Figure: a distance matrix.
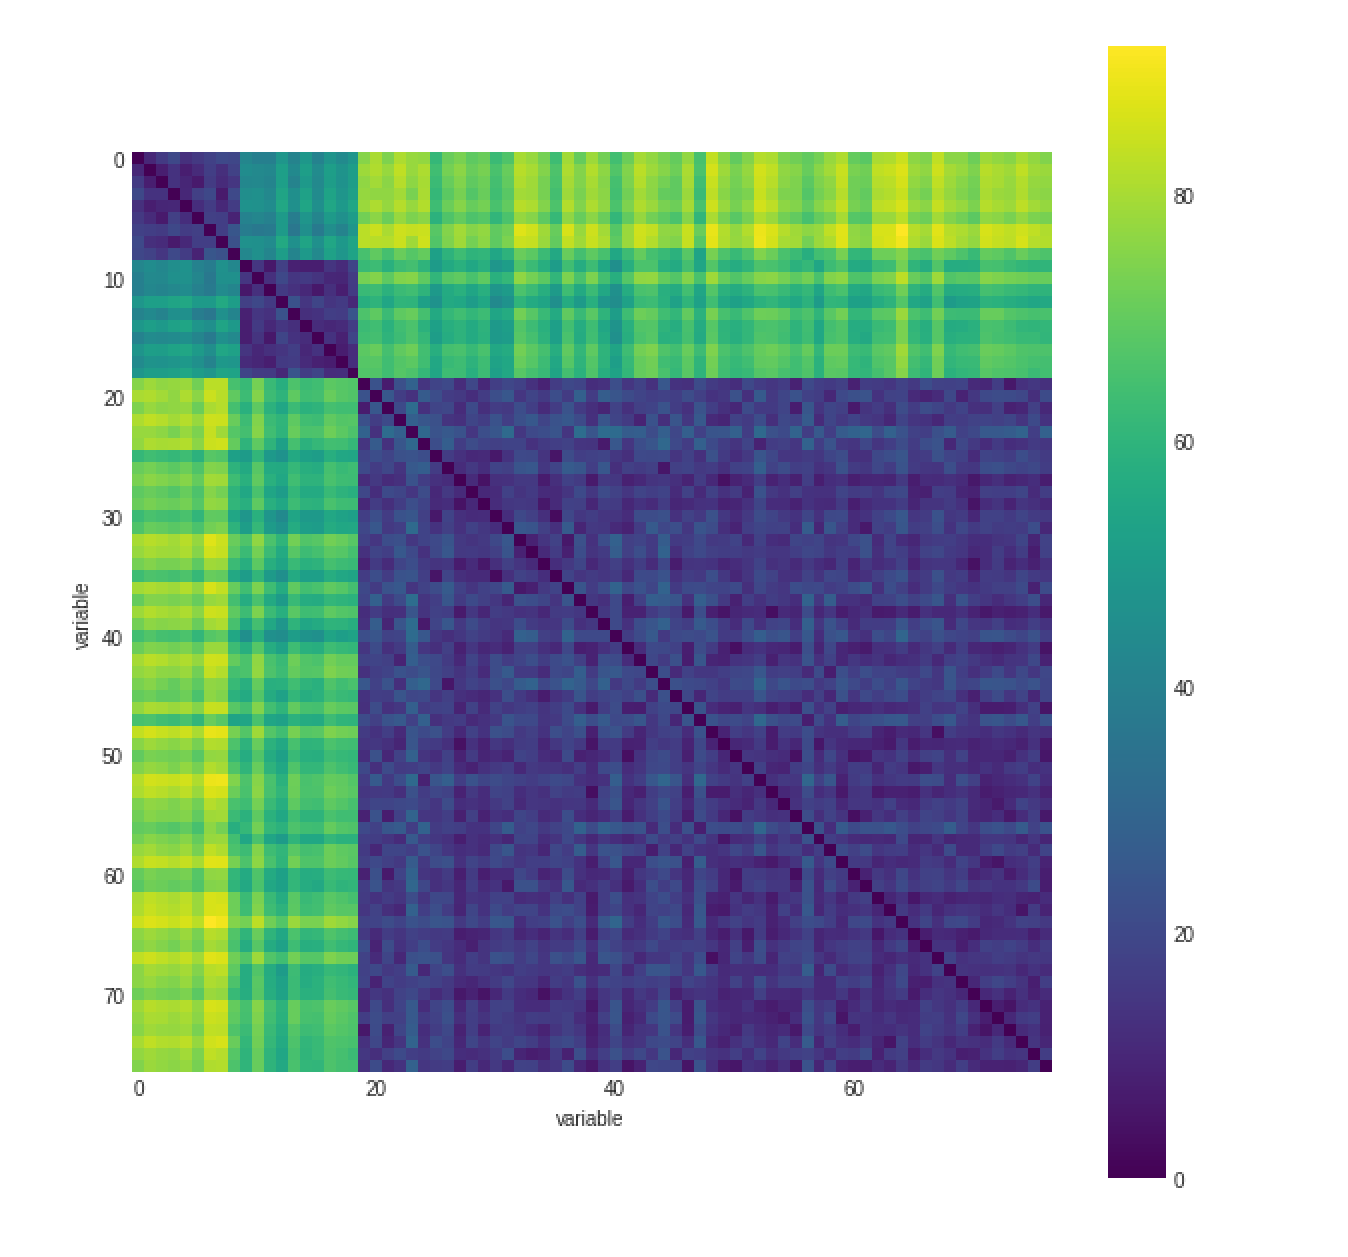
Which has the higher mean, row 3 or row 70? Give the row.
3
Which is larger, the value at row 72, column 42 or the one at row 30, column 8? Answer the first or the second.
the second
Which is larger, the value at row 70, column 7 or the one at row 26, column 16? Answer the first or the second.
the first
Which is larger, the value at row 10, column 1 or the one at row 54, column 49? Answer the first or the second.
the first
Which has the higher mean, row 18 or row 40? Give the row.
18
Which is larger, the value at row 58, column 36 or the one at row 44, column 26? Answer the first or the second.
the first
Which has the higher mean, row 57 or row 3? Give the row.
3
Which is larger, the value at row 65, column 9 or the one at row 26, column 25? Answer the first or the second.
the first
